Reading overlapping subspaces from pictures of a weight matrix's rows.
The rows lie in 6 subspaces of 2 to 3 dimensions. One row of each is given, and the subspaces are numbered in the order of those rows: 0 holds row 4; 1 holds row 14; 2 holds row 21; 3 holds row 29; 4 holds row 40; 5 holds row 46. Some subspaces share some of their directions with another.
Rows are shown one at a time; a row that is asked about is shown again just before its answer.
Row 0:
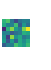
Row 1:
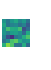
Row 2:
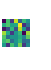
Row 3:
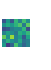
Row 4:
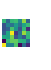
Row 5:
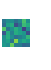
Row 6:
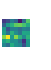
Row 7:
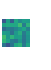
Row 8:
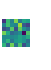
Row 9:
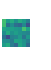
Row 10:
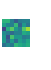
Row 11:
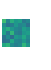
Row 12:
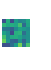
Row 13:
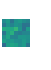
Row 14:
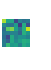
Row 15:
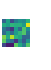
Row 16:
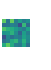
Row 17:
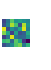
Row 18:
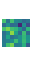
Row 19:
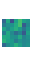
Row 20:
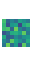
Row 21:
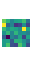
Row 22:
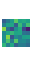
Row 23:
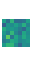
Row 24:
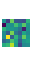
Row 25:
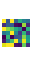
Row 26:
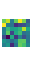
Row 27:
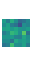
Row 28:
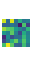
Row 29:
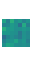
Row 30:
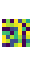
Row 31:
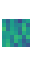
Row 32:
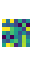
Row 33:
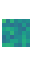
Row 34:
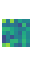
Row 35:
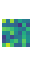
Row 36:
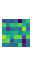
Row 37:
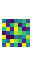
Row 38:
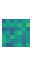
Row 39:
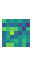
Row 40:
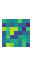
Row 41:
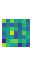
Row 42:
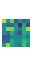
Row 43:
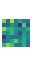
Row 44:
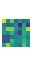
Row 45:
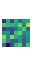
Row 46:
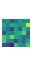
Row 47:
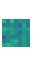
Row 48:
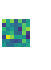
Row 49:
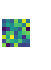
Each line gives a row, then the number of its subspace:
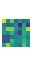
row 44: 1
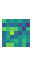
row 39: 4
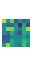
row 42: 1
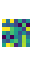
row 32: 0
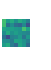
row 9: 2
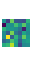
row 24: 2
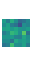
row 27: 4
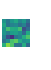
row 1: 5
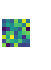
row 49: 0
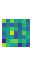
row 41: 0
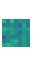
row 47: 3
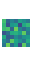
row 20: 5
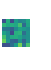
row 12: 0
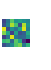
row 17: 3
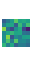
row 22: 1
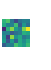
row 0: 1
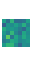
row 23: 2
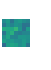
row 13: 4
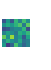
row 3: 0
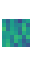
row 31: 2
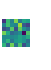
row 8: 5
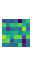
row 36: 2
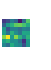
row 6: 2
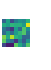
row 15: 5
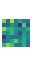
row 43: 3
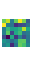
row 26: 2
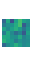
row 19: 4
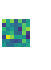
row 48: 5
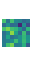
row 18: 4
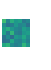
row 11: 1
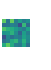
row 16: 3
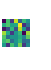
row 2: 5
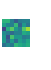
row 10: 1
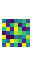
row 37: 5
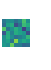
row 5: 1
